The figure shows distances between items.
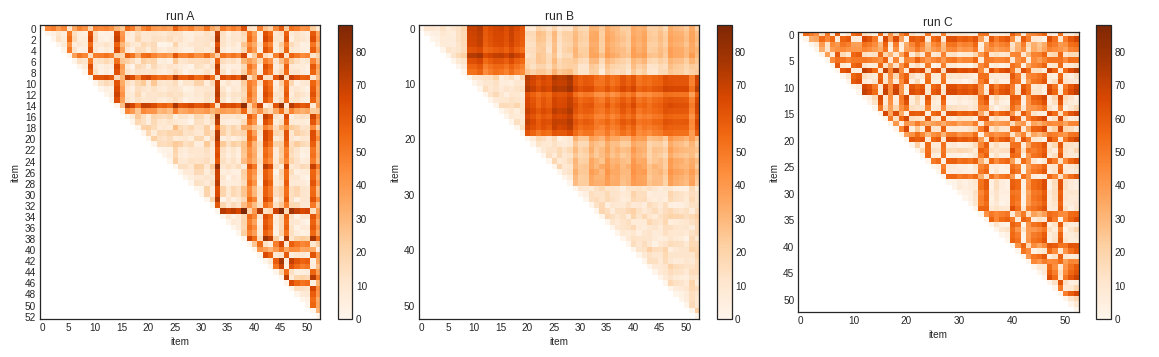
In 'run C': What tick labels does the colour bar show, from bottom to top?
0, 10, 20, 30, 40, 50, 60, 70, 80
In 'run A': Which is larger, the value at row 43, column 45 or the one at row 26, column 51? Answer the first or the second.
the first
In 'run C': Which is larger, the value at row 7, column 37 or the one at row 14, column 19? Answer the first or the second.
the first
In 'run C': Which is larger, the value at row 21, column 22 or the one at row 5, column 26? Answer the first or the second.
the second
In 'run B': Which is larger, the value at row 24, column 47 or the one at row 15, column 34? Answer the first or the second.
the second
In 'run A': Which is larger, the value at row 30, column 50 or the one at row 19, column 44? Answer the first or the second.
the second
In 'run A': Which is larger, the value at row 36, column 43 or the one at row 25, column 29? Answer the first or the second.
the first
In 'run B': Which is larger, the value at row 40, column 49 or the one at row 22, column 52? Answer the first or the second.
the second
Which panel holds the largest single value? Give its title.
run A
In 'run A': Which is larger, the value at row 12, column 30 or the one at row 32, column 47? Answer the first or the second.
the second
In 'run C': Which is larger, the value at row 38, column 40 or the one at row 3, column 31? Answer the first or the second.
the first
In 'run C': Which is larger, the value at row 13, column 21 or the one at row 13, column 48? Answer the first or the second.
the second
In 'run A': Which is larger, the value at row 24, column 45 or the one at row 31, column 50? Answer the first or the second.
the first
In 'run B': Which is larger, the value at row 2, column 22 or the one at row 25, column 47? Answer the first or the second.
the second
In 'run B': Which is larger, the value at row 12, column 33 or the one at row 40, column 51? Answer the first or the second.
the first
